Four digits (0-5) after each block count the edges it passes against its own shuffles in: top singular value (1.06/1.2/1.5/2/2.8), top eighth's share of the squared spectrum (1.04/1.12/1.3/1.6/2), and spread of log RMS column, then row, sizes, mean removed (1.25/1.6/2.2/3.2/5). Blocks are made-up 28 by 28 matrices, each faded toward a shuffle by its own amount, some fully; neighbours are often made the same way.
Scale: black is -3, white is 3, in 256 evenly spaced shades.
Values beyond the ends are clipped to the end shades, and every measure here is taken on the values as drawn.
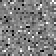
0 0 0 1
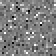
0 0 0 0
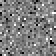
1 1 0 0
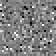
1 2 0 1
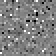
1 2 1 0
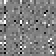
3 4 2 1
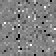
2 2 0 0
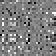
4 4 2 2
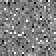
2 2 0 0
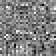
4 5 2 2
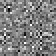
3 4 2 2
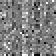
3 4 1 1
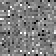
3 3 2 1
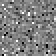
1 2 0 0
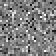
2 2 0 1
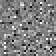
2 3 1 0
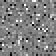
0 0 0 0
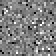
1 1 0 0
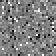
1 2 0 0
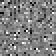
2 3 0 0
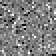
1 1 0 0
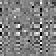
4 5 3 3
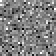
2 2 0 0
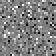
0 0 0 0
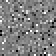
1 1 0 0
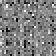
3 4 1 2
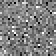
1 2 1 0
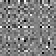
4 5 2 2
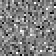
0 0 0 0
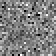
1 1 0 0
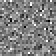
0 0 0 0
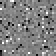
0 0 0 0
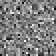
3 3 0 1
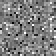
1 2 0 0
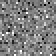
0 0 0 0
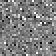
1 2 0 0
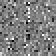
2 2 2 0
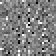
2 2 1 0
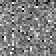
1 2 1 0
